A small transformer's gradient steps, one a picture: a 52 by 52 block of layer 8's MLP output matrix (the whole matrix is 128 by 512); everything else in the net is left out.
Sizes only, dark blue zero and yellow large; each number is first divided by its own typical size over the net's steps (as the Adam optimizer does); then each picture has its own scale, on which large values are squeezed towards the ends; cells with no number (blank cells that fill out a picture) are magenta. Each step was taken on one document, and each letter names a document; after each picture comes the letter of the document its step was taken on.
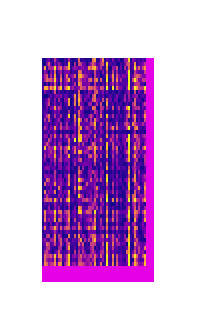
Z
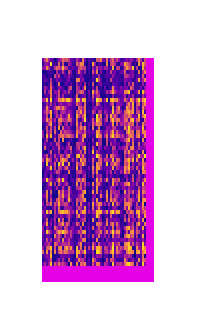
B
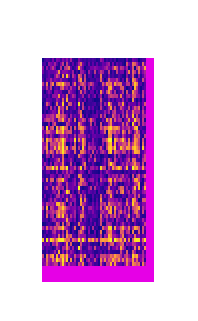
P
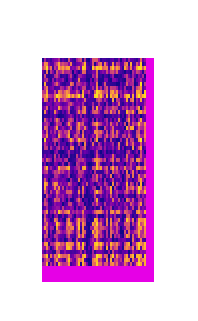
B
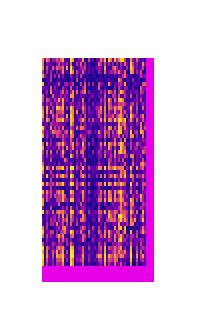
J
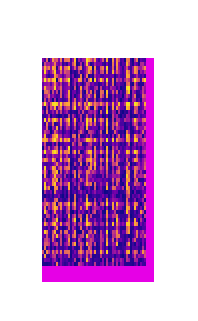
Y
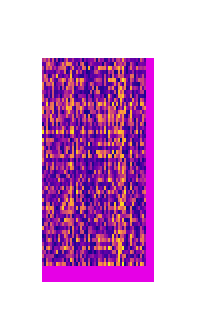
J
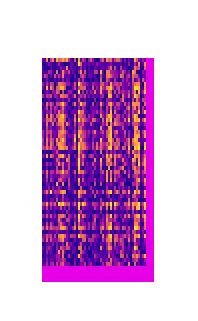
P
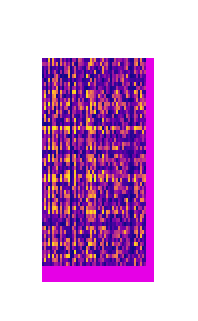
Y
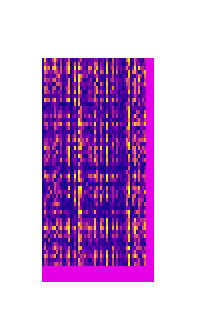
Z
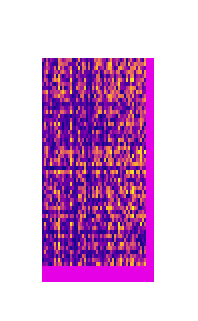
B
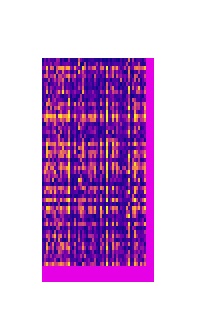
Z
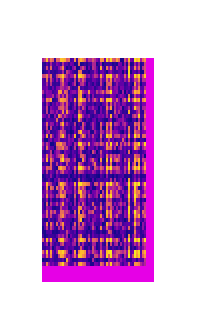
P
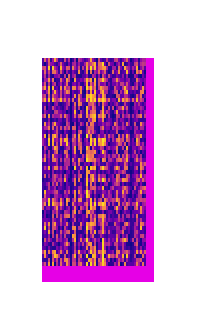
Y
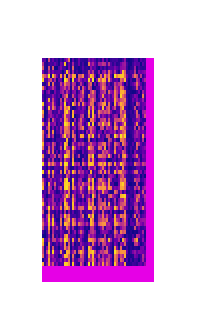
Y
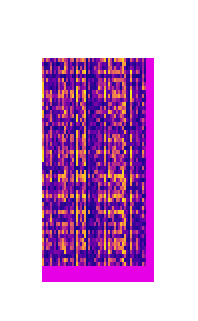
J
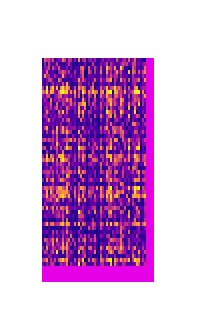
P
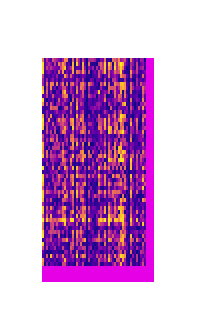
J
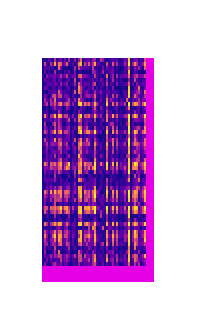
Z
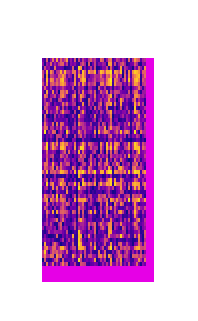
P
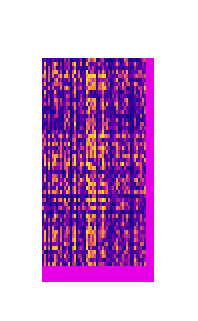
Y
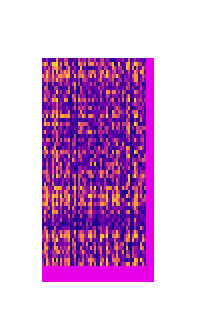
Y
